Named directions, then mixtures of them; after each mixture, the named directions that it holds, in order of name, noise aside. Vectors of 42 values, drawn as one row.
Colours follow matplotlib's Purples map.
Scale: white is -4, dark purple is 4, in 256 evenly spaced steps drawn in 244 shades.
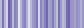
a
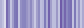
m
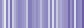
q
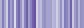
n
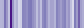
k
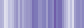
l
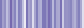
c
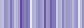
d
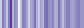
a, k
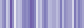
k, n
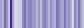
k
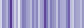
a, d, k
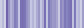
d, m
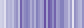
d, l, m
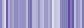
l, m, q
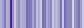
c, k, n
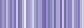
c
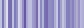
a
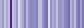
a, k, q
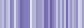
d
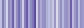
n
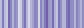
a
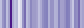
a, k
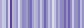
k, m, q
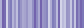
a, m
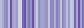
c, k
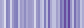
m
